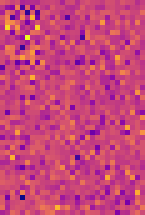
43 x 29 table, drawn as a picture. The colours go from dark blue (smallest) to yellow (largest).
Mirror symmetry: none. Roughest part: top left. Histogram: heavy tails on both sides. Odd patch: rougher, in the top left. Grain: fine.
